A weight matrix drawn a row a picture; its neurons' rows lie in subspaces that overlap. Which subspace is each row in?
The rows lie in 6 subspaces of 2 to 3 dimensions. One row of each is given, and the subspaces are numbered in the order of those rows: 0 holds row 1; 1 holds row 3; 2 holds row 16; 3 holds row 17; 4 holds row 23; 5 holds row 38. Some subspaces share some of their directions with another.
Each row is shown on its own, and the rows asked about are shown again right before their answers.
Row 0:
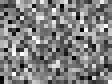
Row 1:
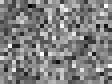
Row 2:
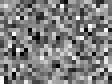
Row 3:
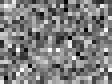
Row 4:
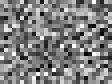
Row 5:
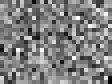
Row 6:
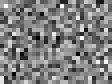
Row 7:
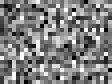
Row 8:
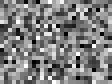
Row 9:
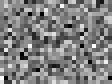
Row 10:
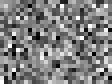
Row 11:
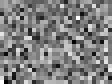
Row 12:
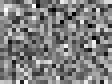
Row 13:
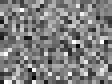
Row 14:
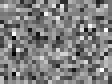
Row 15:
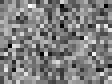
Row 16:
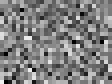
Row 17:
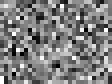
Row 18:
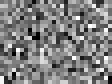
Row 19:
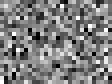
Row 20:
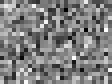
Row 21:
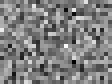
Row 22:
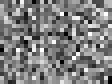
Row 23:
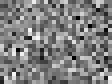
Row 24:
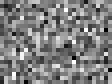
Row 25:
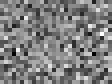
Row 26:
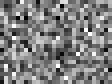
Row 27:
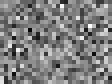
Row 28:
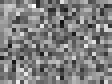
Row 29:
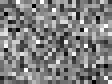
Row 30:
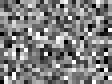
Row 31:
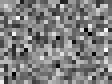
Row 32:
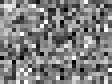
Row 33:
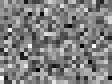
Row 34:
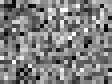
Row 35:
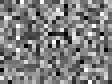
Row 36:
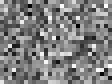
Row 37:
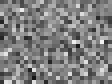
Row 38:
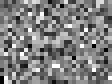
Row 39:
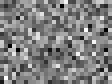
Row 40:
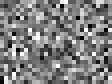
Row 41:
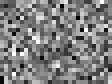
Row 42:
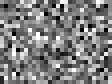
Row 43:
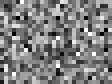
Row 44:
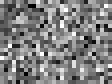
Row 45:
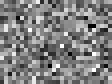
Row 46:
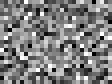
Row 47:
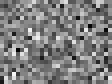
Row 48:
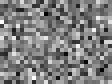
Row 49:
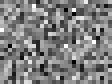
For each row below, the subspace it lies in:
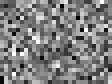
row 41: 3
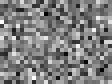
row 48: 2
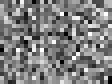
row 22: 4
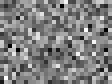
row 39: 1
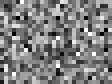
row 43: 4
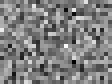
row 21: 1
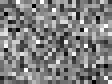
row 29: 3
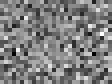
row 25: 5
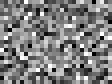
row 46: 5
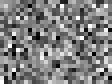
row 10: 0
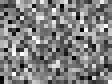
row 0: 3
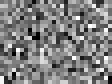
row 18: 4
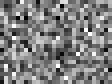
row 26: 4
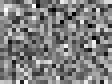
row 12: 0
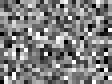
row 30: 3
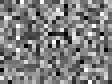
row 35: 4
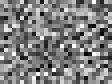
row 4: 5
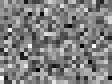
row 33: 5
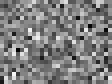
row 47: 4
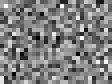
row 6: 5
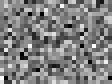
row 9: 5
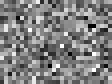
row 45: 5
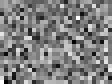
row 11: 2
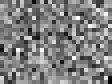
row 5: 4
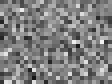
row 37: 2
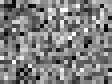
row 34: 1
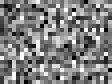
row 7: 1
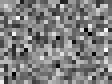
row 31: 4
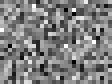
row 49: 1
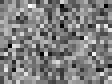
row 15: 0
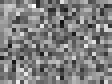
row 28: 0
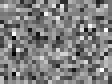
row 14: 2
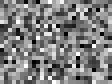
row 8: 5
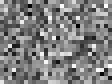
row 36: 0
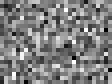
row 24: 1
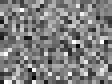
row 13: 2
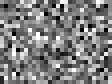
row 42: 2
